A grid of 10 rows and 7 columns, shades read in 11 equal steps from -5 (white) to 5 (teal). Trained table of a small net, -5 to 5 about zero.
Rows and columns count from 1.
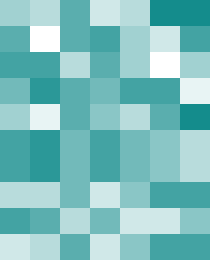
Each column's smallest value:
-3 -5 -2 -3 -3 -5 -4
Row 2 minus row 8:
4 -3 1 6 -1 -6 0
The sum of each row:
4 1 -1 10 2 10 10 0 -2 0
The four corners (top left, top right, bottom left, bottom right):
-1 5 -3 3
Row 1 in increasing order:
-3 -2 -2 -1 2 5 5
